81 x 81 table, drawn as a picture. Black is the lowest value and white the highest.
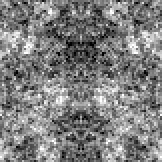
The left and right halves mirror each other. The field is mottled with small blotches. No single row or column stands out from its neighbours. The ninth with the lowest average is the top middle. No overall slope runs across the table. There are no regular stripes. Overall the values sit about 50% of the way up the scale.
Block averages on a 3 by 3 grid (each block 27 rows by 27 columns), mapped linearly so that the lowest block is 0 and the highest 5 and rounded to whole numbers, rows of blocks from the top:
404
333
515
